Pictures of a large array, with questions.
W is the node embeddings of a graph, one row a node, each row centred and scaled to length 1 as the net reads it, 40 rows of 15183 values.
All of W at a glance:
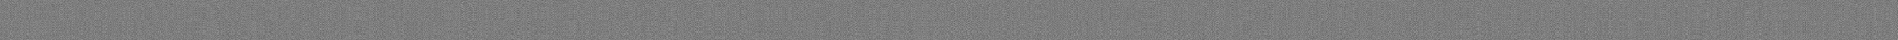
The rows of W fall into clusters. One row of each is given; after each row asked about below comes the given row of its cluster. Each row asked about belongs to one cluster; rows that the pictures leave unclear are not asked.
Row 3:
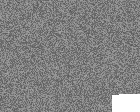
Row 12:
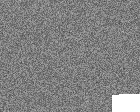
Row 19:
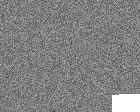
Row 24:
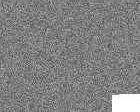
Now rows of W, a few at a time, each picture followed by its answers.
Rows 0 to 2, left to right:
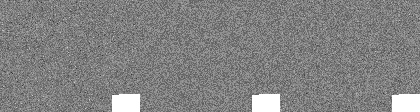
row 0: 3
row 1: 12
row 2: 19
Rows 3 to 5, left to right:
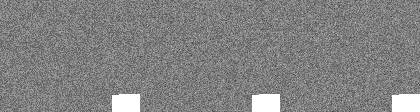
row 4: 24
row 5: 19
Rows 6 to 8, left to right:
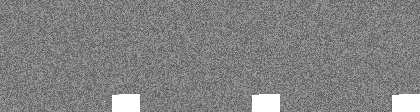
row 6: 24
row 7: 19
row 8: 12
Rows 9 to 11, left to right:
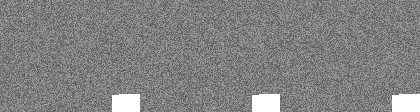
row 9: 19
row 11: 3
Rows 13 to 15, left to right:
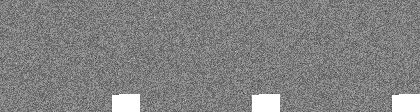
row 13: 12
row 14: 19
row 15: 12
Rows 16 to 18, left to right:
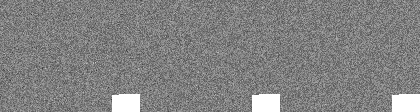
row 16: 19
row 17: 12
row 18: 19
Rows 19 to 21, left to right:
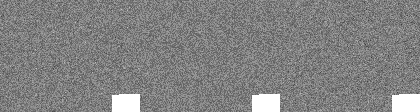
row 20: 3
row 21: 12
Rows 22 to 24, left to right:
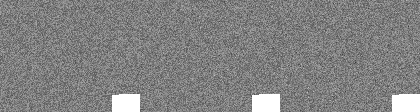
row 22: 24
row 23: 12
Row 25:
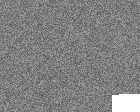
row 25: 12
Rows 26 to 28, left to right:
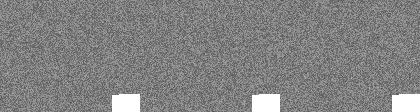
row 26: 3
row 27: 24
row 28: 12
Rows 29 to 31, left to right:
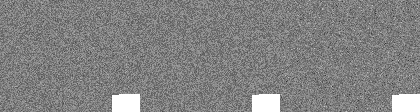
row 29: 12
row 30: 24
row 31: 3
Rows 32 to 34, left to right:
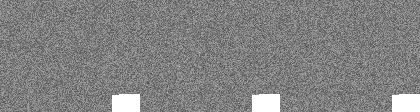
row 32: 3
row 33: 24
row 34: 24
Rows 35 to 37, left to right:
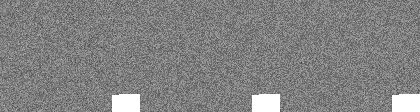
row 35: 12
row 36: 19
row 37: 12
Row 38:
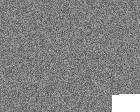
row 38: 19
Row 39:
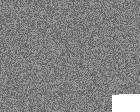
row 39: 24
